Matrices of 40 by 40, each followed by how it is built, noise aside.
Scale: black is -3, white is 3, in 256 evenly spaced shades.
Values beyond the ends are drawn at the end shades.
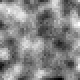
smooth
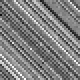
Toeplitz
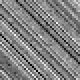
Toeplitz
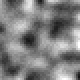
smooth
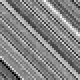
Toeplitz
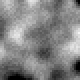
smooth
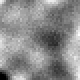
smooth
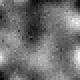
smooth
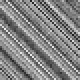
Toeplitz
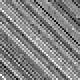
Toeplitz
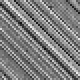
Toeplitz
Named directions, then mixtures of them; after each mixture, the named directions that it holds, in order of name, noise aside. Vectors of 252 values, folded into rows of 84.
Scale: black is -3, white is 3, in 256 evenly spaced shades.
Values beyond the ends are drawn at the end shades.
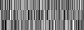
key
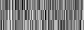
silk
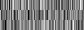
key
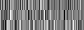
key, silk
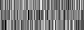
key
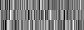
key, silk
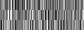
silk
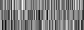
key, silk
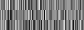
key, silk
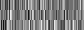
key, silk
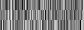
silk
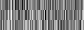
silk
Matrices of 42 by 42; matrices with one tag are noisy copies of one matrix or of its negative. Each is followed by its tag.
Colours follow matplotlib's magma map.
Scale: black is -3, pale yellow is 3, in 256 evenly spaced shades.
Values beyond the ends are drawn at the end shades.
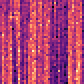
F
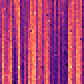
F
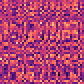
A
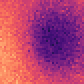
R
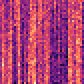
F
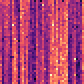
F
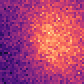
R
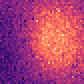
R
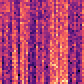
F
